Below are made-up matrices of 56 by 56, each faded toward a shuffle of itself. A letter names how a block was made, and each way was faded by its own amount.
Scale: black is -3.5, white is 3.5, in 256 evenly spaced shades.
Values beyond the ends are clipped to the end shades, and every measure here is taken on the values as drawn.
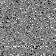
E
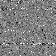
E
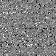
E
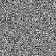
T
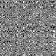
T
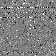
E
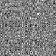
T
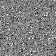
E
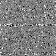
E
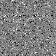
E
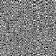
T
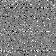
E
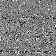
E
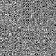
T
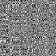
T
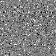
E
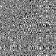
T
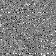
E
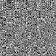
T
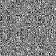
T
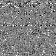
E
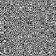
T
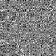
T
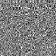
T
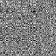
T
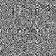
T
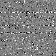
E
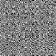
T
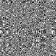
T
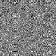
T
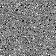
E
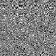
T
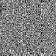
T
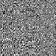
T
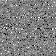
E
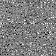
E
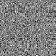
T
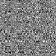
T
